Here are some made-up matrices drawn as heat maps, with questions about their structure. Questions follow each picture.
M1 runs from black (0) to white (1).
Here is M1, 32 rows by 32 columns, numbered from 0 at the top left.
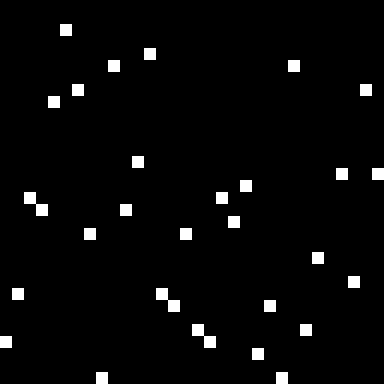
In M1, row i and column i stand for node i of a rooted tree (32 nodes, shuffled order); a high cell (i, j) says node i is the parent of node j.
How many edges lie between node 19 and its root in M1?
3
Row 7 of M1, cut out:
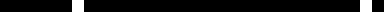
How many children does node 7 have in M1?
2
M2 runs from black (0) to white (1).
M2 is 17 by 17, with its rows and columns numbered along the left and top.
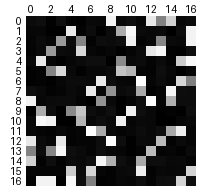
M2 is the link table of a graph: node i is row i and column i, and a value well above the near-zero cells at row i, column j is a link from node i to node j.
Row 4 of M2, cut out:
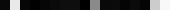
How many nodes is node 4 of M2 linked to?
4
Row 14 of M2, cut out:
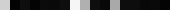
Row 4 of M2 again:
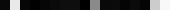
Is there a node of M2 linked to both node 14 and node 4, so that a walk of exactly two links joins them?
no
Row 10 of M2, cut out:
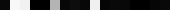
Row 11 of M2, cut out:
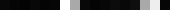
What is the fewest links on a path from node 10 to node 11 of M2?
4
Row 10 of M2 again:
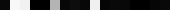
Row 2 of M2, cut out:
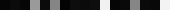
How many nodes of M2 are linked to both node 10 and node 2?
1
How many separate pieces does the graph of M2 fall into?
1
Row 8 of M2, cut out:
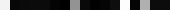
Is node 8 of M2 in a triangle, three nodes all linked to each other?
yes
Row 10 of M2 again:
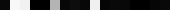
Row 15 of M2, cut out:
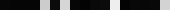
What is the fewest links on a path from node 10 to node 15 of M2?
3
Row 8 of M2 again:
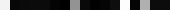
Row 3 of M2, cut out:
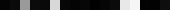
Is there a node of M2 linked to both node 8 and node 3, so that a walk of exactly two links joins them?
yes
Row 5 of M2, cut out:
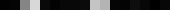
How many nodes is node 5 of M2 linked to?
4
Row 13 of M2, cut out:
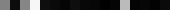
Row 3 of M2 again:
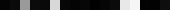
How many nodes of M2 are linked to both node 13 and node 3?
2
